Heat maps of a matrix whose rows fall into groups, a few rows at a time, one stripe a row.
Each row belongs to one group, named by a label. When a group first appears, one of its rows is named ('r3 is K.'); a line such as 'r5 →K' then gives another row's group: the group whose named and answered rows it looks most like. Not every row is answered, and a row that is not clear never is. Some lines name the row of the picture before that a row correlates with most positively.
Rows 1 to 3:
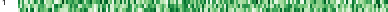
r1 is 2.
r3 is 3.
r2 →3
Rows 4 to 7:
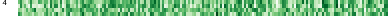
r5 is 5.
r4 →5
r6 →2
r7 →5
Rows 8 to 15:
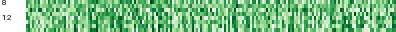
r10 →3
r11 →2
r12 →5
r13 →5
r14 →5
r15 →5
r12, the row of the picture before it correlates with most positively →7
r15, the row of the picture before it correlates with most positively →4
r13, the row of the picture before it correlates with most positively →5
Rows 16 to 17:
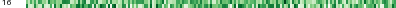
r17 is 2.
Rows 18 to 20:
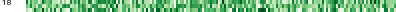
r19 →3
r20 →2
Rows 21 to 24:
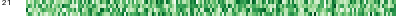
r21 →2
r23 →2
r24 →5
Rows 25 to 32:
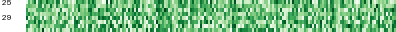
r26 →3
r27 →2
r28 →5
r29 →2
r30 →3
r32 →2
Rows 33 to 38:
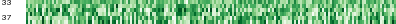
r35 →3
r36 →3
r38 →2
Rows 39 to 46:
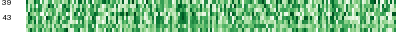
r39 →2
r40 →3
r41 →3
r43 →3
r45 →2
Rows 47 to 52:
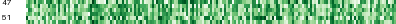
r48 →5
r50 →5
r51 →2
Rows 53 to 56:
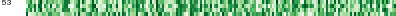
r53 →3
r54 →3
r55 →3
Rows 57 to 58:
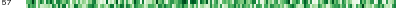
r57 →3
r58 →5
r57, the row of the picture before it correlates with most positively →54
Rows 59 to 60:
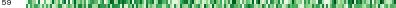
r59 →5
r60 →2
